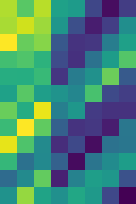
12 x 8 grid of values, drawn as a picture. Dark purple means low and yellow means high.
Ninth with the highest average: top left. Grain: diagonal, up to the right. Seam: vertical, 40% of the way across, the left part higher.
